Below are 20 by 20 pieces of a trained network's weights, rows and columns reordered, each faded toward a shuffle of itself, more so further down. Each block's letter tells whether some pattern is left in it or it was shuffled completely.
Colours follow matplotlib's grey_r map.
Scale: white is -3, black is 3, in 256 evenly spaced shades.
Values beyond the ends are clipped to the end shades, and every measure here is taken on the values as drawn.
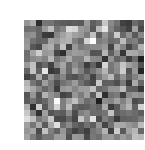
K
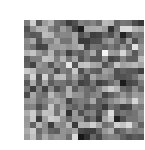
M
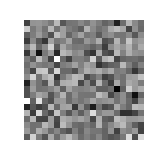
M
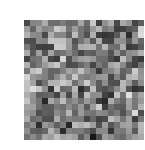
K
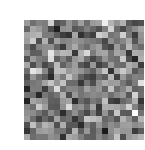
K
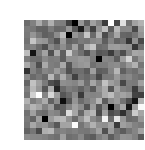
K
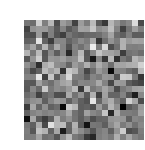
K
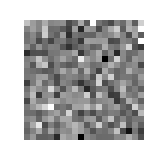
K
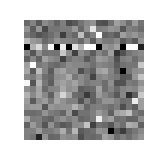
M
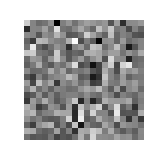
M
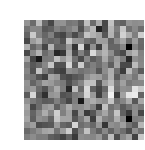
M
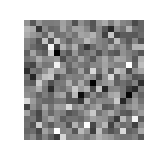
K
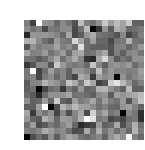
K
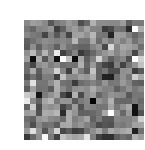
M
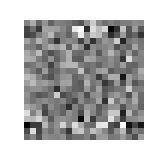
M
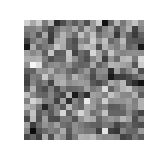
M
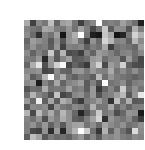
M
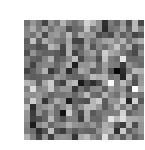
M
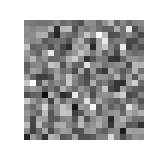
M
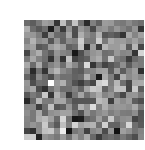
K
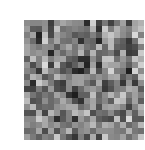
M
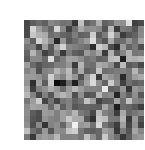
M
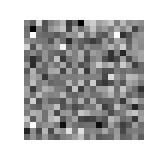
M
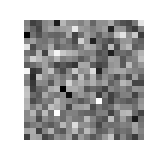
K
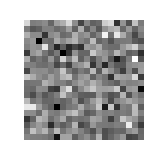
K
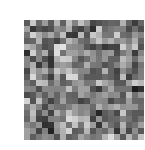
M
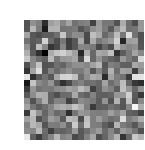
M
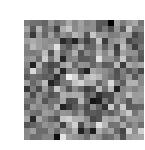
M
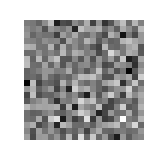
M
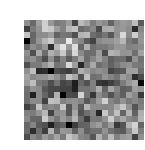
M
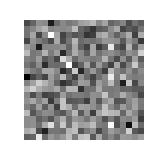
M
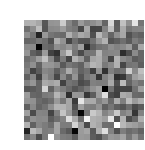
K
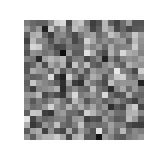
M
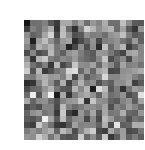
M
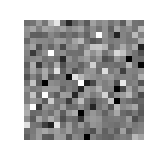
K
